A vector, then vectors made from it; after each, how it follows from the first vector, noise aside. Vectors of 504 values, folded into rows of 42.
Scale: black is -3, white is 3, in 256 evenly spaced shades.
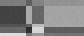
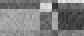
reversed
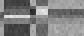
wrapped around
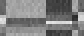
wrapped around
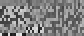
sign-scrambled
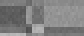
shrunk
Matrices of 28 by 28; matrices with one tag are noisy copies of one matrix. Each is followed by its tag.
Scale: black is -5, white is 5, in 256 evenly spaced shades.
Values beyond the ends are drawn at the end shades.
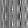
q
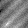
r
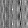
q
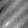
r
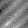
r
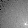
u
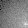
u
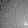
u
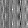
q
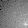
u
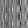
q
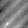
r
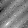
r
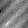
r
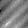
r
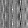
q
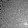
u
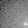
u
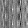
q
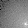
u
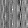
q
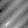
r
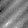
r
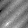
r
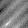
r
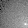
u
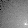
u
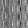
q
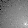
u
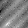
r
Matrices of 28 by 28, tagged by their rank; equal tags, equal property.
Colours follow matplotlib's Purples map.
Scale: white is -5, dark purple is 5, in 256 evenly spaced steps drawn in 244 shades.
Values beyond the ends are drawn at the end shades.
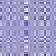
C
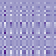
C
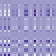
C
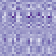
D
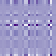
C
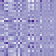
D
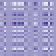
C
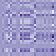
D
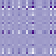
C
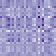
D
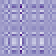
C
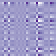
C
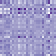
D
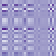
C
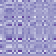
D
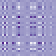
C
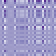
C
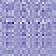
D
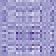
D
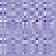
D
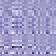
D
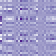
D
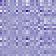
D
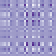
C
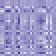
D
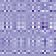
D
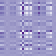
C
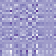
D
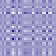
C
